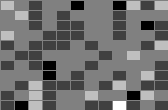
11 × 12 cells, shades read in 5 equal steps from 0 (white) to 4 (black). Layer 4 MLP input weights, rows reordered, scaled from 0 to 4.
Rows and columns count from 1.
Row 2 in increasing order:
1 2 2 2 2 2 2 2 2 3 3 3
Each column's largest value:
3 4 3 4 3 4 3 3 4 4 4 3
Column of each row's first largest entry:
6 3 11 4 1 2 4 4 2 10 2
